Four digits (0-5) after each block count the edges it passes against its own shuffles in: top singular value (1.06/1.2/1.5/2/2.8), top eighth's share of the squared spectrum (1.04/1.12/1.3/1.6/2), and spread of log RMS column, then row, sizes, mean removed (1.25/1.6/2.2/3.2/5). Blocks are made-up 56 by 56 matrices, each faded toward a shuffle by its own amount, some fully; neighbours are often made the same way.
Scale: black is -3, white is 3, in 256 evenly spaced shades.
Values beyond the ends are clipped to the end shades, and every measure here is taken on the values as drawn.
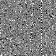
2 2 2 0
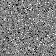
0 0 0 0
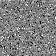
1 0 0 0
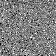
0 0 0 0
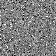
0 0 0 0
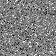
0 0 0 0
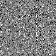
1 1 2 0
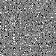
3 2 1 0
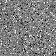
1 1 0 0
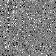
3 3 1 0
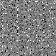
3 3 1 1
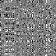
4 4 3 2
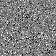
0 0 0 0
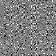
3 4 2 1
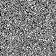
0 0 0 1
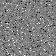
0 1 0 0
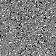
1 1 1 0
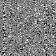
1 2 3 0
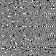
3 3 0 2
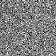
3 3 1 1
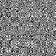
4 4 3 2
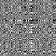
4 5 3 3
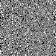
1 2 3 0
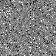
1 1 1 0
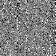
1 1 2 0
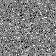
2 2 0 0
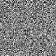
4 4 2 2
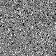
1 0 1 1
